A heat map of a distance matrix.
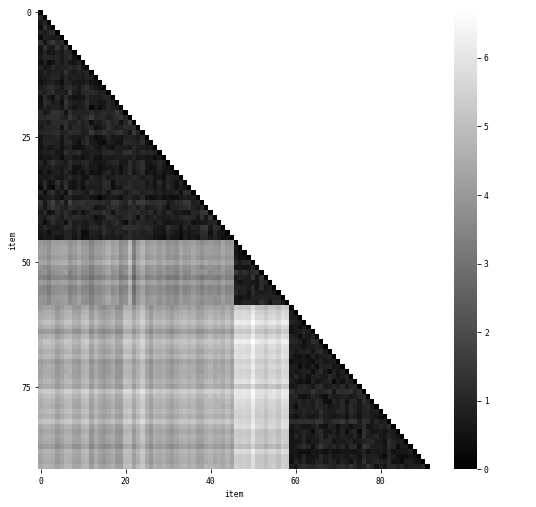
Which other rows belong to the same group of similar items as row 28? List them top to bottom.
0, 1, 2, 3, 4, 5, 6, 7, 8, 9, 10, 11, 12, 13, 14, 15, 16, 17, 18, 19, 20, 21, 22, 23, 24, 25, 26, 27, 29, 30, 31, 32, 33, 34, 35, 36, 37, 38, 39, 40, 41, 42, 43, 44, 45
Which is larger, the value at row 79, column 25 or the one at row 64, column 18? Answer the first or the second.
the first
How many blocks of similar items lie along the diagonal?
3
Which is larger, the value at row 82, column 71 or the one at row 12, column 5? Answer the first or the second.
the first
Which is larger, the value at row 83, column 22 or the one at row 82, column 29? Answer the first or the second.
the second
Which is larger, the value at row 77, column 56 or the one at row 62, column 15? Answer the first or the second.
the first
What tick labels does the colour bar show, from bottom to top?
0, 1, 2, 3, 4, 5, 6
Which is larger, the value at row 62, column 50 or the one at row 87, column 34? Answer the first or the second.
the first
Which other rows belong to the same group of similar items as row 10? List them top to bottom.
0, 1, 2, 3, 4, 5, 6, 7, 8, 9, 11, 12, 13, 14, 15, 16, 17, 18, 19, 20, 21, 22, 23, 24, 25, 26, 27, 28, 29, 30, 31, 32, 33, 34, 35, 36, 37, 38, 39, 40, 41, 42, 43, 44, 45
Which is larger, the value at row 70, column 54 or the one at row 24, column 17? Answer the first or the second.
the first
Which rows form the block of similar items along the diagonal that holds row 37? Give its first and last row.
0 to 45
